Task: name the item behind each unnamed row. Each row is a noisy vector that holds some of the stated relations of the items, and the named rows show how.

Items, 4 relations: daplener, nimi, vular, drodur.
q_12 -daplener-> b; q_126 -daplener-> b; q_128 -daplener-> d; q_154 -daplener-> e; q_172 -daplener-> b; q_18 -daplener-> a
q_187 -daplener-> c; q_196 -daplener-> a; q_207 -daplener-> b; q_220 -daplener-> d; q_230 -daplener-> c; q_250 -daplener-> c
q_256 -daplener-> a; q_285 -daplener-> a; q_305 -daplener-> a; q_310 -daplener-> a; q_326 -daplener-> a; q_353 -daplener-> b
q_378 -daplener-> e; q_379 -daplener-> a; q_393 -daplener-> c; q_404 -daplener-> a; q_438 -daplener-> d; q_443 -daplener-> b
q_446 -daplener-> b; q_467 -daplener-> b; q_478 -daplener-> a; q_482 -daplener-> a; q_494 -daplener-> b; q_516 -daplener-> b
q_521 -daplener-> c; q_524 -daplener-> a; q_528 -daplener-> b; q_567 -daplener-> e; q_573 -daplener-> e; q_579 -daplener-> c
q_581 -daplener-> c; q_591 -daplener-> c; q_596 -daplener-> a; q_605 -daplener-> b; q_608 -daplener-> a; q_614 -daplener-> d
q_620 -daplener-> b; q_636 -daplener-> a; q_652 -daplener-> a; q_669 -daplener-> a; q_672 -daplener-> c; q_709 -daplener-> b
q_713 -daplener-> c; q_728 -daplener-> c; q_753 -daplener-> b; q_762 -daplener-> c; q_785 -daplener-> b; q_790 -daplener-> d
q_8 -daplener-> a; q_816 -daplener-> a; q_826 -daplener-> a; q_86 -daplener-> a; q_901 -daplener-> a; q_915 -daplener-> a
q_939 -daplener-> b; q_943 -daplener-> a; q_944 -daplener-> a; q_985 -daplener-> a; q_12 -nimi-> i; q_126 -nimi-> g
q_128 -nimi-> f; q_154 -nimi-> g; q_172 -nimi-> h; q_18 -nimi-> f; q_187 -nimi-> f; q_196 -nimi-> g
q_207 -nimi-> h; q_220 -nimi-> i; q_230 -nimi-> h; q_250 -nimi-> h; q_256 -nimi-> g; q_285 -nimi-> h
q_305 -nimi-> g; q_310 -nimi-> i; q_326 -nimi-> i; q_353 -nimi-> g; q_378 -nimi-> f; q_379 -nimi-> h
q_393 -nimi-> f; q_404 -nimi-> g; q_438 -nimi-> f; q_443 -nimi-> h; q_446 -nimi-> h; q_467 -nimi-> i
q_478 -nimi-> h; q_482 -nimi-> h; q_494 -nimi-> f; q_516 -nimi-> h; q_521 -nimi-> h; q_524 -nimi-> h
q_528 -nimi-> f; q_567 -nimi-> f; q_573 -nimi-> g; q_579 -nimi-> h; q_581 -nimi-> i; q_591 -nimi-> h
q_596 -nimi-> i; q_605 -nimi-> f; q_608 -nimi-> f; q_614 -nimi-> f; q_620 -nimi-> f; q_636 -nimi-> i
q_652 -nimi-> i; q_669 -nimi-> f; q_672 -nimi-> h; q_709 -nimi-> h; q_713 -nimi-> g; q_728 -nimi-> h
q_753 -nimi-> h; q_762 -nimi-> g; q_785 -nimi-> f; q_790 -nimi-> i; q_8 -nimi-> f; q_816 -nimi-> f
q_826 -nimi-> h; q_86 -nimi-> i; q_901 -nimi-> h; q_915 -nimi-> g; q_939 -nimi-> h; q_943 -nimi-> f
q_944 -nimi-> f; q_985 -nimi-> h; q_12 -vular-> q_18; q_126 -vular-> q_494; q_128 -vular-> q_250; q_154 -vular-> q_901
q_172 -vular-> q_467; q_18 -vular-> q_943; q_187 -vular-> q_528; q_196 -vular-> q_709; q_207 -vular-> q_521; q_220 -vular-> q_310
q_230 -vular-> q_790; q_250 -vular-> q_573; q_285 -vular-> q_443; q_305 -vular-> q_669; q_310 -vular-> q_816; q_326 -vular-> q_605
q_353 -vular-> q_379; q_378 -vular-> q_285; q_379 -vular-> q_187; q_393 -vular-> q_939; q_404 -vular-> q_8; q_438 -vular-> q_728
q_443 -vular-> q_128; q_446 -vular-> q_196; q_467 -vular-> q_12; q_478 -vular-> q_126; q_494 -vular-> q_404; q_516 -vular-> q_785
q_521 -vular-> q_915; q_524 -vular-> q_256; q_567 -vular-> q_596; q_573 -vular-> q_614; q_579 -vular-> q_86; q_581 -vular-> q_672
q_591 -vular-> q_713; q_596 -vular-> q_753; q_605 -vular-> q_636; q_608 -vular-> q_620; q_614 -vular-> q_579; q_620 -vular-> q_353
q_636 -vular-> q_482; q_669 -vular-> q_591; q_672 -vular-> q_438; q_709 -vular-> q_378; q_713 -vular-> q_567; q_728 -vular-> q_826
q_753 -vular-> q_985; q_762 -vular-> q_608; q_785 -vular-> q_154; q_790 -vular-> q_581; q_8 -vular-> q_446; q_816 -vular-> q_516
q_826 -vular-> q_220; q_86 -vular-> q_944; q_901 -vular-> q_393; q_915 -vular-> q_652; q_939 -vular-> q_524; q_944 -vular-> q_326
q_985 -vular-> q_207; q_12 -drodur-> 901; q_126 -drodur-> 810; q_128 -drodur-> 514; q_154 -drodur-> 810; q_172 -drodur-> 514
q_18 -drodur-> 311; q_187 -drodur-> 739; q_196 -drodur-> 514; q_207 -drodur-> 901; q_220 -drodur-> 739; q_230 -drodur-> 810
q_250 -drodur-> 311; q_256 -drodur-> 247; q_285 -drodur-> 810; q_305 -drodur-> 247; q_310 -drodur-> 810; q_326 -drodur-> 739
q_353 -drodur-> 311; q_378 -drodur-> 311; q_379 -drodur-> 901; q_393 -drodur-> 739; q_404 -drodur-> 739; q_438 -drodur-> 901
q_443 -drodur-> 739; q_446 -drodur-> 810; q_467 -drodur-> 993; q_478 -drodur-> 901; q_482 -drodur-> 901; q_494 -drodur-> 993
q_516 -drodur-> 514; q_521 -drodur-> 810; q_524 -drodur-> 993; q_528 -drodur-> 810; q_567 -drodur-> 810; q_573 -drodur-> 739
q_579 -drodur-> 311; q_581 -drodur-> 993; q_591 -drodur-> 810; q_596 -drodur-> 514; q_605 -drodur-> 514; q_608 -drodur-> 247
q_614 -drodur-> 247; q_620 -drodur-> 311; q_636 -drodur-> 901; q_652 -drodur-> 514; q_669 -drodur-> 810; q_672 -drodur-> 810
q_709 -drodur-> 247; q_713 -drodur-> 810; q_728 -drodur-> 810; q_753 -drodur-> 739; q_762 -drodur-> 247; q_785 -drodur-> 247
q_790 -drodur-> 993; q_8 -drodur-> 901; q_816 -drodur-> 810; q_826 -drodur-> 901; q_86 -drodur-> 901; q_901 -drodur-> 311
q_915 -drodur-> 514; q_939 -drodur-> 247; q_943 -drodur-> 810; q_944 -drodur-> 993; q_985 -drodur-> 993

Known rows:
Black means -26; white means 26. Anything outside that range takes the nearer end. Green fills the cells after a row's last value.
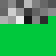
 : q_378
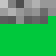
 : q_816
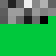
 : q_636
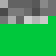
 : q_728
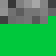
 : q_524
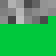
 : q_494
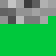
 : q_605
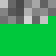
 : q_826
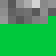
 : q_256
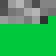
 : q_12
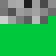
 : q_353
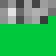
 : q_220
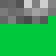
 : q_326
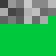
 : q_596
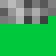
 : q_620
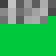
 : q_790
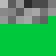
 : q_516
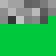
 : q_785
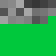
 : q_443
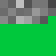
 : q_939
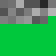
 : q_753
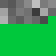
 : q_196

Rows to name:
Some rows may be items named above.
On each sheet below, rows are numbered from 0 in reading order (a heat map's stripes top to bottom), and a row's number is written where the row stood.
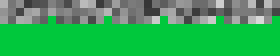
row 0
q_516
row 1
q_985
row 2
q_250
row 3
q_713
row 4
q_581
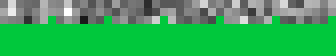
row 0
q_614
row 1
q_128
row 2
q_250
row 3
q_196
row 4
q_567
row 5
q_816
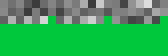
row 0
q_591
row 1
q_581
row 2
q_915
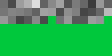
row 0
q_915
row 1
q_579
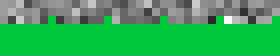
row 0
q_785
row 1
q_608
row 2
q_196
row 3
q_310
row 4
q_573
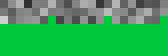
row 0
q_126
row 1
q_985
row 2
q_516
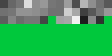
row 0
q_652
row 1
q_378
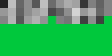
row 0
q_790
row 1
q_620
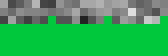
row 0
q_379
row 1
q_944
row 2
q_187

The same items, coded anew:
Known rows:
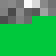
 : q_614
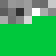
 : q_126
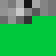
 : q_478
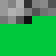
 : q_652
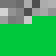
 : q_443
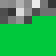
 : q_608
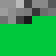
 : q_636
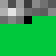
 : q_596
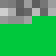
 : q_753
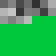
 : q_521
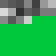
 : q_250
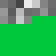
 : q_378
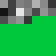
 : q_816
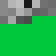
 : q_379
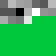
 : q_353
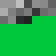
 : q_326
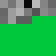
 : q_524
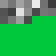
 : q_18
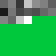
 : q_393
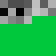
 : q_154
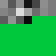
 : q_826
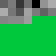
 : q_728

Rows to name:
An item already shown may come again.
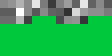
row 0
q_8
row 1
q_438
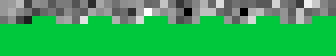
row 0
q_636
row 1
q_516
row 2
q_126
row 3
q_573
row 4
q_762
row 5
q_378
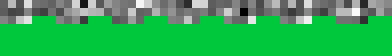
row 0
q_187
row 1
q_404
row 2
q_128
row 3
q_567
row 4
q_579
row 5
q_187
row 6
q_285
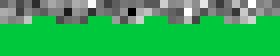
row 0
q_230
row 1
q_944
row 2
q_762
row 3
q_8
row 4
q_494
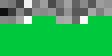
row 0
q_785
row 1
q_939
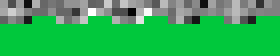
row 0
q_985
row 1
q_126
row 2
q_353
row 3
q_220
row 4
q_790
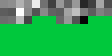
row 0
q_8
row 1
q_310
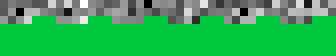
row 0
q_762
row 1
q_620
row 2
q_581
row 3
q_669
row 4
q_713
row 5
q_196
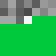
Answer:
q_939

